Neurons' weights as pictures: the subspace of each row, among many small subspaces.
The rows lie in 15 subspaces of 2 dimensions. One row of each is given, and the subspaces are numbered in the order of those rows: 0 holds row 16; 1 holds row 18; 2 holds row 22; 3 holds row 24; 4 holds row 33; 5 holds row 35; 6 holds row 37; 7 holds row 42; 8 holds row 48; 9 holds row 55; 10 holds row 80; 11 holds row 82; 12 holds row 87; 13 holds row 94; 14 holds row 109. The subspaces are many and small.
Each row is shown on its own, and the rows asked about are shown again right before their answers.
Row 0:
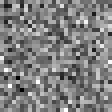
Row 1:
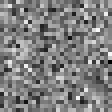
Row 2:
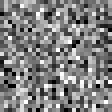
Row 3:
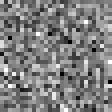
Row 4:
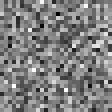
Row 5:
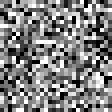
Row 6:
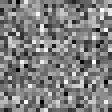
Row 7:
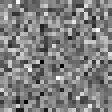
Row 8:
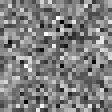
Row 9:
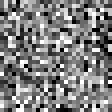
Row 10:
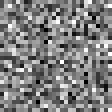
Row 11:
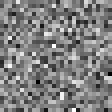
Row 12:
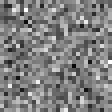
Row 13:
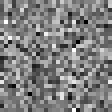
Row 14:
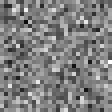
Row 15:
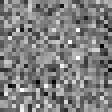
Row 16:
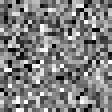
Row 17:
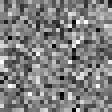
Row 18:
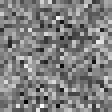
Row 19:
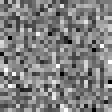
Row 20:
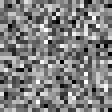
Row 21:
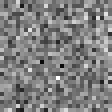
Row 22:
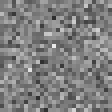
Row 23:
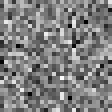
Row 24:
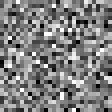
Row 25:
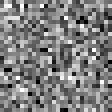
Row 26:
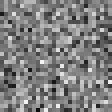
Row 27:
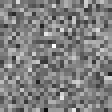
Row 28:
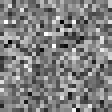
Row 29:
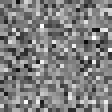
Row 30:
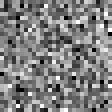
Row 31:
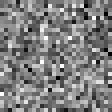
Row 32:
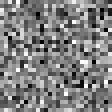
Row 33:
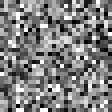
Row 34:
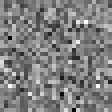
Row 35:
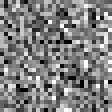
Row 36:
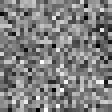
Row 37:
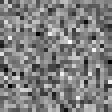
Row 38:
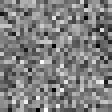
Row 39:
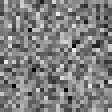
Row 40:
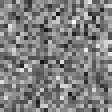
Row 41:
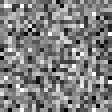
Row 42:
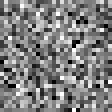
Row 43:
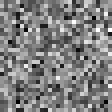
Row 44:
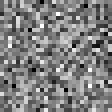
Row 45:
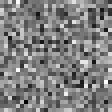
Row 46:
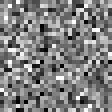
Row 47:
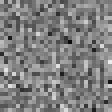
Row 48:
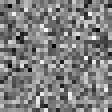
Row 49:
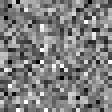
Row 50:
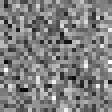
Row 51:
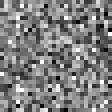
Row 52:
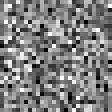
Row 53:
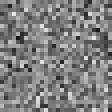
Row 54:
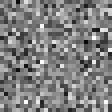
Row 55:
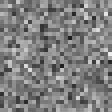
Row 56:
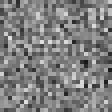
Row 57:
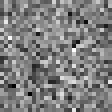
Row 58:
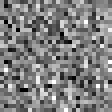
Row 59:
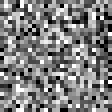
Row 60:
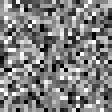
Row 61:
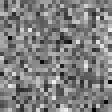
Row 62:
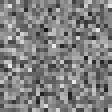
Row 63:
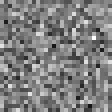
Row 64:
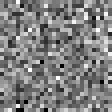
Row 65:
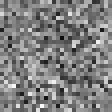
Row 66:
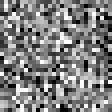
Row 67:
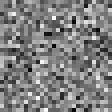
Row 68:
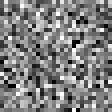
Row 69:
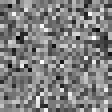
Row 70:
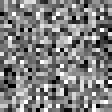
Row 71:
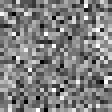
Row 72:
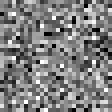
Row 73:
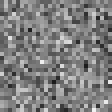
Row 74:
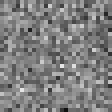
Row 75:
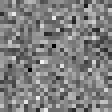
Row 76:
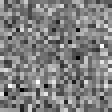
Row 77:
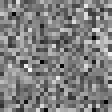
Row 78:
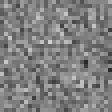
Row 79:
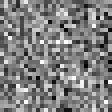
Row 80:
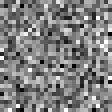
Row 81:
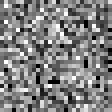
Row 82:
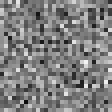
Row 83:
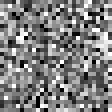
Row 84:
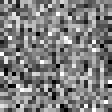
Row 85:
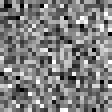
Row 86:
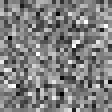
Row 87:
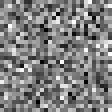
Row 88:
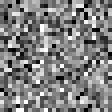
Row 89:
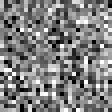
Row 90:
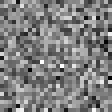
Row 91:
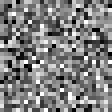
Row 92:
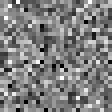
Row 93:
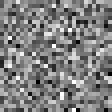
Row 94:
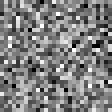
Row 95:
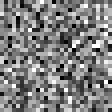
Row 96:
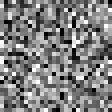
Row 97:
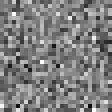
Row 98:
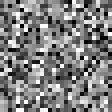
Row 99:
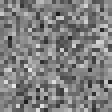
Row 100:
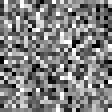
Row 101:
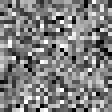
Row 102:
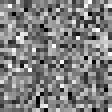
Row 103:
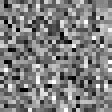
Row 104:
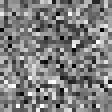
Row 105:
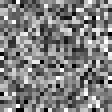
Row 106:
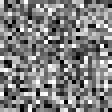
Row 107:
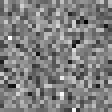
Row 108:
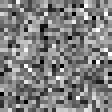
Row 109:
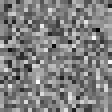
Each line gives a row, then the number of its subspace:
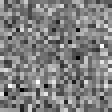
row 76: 12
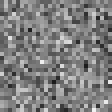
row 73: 14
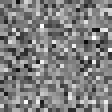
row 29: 5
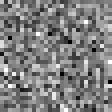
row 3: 6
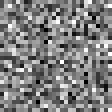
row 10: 12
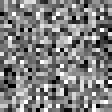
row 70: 2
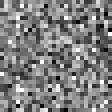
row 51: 4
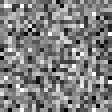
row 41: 10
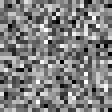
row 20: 12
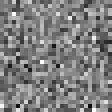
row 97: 6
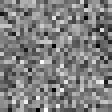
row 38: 3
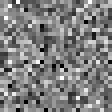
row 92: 10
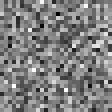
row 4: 13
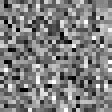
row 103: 5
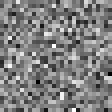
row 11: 3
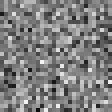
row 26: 2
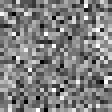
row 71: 3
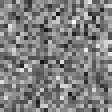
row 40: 12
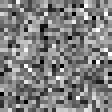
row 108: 9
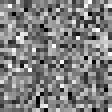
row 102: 8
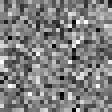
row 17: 7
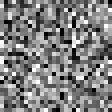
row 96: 13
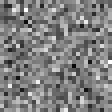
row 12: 9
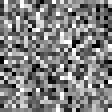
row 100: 13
